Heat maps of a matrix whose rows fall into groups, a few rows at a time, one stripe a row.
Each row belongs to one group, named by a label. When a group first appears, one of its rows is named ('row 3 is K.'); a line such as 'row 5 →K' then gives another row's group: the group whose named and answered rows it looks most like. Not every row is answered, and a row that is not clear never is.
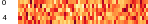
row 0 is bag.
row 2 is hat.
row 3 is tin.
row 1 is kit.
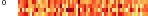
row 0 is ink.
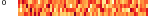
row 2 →bag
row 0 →ink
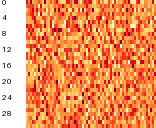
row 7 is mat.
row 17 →bag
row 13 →tin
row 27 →hat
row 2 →mat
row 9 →kit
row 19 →bag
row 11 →ink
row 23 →kit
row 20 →tin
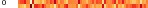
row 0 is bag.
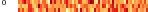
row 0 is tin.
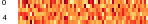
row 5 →bag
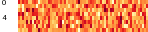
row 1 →hat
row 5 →bag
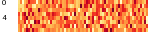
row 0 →hat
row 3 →mat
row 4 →tin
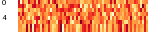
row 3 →ink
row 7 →bag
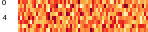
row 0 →ink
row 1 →hat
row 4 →mat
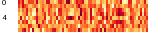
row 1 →ink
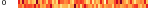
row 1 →kit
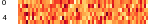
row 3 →ink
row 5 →tin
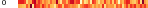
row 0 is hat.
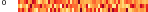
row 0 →ink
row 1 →bag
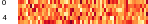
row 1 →bag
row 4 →ink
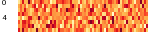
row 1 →hat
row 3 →ink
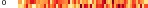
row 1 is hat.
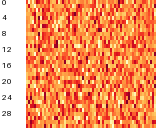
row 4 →bag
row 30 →ink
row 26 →tin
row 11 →tin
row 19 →kit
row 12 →bag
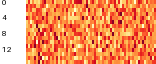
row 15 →bag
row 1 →ink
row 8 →hat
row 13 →bag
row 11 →tin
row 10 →kit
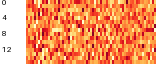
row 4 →tin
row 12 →mat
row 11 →kit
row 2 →kit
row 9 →bag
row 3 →bag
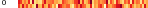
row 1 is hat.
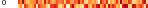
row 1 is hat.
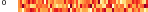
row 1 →ink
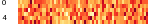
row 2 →kit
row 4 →ink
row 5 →kit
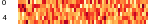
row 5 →tin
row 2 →mat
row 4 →hat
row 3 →hat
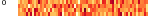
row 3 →bag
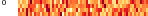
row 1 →hat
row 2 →tin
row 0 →bag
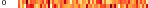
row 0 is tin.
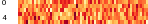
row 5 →tin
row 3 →kit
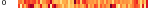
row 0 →kit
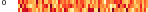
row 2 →tin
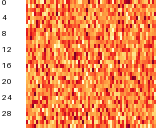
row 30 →mat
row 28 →ink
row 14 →tin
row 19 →hat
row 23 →tin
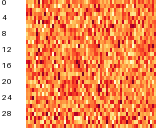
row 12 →bag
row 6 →hat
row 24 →mat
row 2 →ink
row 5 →kit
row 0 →bag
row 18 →kit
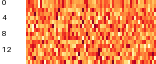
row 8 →ink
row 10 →kit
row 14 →tin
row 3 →tin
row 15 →hat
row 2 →kit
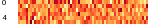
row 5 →bag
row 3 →ink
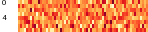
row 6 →hat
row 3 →hat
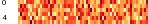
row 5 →bag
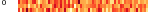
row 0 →ink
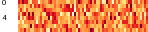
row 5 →hat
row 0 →ink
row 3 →mat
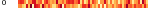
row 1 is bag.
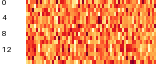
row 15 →hat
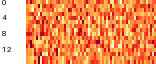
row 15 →bag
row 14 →bag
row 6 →hat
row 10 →ink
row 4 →tin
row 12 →tin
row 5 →kit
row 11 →ink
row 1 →bag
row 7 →hat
